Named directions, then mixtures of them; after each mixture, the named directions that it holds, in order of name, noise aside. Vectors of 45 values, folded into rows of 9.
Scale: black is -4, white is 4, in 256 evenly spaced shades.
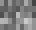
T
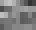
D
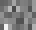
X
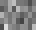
D, X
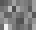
X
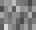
D, X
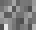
X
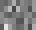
X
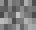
T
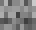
T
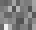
X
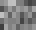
D, X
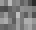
D, T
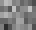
D, X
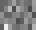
X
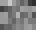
D, T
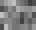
D, X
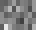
X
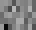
X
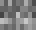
T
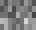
T, X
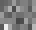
X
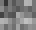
D, T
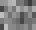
D, X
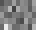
X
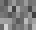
T, X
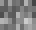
T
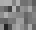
D, X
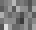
D, X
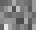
X
